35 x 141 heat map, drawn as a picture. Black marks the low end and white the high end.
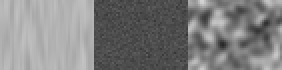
It is made of 1 by 3 panels. Panel 1,1: high, streaked downward, faint in contrast. Panel 1,2: low, fine-grained, faint in contrast. Panel 1,3: middling, blotchy, strong in contrast.
